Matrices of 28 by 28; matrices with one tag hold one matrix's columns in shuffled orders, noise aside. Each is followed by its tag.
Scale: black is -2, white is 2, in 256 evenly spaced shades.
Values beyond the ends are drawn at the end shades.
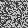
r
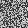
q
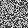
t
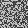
r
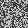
q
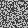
r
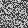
t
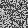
q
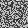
r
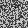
q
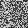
r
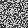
t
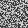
t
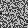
t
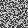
t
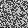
t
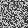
r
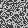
t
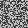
r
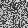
q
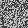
q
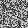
q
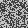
q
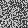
q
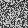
q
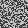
t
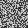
t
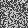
q
